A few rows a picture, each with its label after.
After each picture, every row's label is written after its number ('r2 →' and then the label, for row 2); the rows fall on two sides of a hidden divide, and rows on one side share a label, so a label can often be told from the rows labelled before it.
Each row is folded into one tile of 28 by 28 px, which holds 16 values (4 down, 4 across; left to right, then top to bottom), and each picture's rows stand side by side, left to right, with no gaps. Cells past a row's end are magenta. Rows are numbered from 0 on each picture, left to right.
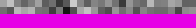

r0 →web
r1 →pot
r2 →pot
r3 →pot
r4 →pot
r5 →pot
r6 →web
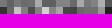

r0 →web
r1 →web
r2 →pot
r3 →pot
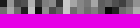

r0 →pot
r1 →pot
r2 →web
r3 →pot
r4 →web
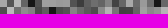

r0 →web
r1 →pot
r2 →web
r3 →web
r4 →pot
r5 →web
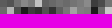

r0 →pot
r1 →pot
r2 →web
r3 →web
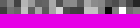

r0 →web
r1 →web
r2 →pot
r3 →pot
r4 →web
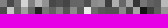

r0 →web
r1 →pot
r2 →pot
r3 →pot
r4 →web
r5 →web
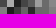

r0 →pot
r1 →web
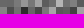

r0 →pot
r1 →web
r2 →web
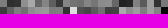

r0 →web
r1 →web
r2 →pot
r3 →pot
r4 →web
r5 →pot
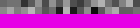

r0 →web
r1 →pot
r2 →web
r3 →pot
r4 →pot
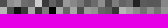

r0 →pot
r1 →pot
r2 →pot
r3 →pot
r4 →web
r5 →web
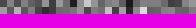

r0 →pot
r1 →pot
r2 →web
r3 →web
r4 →web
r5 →pot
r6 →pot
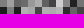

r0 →web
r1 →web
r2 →pot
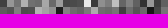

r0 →pot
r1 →web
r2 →web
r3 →web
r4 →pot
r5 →pot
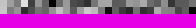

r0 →pot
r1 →web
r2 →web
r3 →pot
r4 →pot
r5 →web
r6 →pot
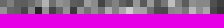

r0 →pot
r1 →pot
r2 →web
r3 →web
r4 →web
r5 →pot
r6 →web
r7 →pot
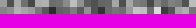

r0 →web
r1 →pot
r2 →pot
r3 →pot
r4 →web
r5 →pot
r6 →web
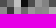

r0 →pot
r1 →web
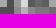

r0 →web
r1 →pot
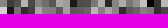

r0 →pot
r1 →web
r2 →web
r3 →web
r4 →pot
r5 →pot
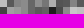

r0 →web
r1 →pot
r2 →web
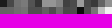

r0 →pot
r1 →pot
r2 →pot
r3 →web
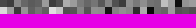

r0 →pot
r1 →web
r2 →pot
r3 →pot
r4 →pot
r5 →pot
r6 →pot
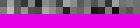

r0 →web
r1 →web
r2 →pot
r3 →pot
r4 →web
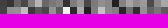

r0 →web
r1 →web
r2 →web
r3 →web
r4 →pot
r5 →pot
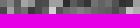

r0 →web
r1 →web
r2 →web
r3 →pot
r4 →web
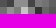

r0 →web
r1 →pot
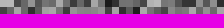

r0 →web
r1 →web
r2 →web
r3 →pot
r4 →pot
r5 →pot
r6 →web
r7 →web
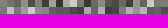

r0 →web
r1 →pot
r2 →pot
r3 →pot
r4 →web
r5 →pot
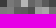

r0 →pot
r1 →web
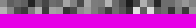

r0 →pot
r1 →web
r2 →pot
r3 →pot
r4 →web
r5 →web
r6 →web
